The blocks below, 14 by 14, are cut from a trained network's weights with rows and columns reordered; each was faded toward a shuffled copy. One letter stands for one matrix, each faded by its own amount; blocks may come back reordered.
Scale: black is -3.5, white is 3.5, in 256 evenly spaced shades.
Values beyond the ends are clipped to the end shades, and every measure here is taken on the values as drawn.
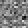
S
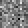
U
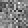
S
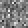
U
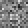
S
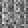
S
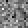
U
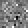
U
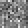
U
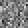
U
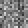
S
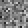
U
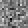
U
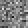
U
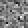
U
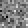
U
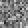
U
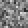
U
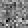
U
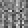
S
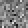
U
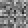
S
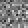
S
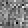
U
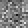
U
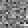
S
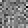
S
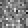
U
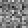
S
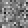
U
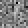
U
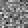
S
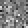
U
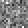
U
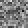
S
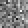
U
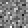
U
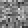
S
